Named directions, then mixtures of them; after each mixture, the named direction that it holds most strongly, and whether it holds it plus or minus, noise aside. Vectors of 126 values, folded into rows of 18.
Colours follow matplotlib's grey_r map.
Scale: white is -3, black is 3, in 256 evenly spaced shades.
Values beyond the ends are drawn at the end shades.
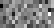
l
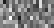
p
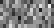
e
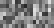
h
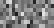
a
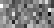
l, minus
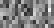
h, plus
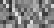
a, minus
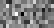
a, minus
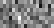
p, minus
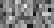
h, minus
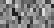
a, plus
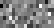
l, plus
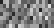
e, plus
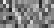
p, minus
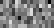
e, plus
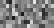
a, minus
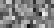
a, plus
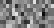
a, minus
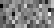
l, plus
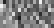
p, plus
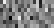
p, minus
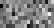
l, plus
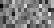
l, plus
